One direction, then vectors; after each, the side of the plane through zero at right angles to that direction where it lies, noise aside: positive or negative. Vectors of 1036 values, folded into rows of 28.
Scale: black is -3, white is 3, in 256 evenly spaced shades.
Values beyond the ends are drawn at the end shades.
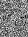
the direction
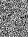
positive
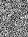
negative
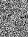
positive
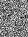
positive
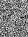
positive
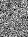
positive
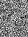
positive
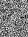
positive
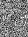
negative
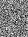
positive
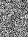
negative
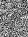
negative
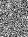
negative
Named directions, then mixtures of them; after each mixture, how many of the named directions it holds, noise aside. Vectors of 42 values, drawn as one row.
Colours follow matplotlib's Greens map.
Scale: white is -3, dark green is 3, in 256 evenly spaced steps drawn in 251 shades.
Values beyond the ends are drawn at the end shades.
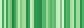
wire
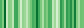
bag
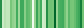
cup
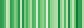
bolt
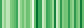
three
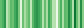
three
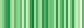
three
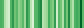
three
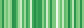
three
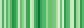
one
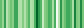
three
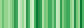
three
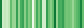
one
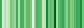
one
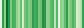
three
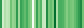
one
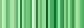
two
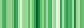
two
